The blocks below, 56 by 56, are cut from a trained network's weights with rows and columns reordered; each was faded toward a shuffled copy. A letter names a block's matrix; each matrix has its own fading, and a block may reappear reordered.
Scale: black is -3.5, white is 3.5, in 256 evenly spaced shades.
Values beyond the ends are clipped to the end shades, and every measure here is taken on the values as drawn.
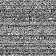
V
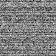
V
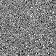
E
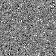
E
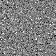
E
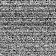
V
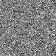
E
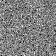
E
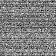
V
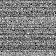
V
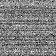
V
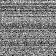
V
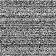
V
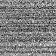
V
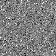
E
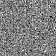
E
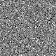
E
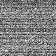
V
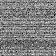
V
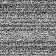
V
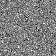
E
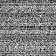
V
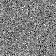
E
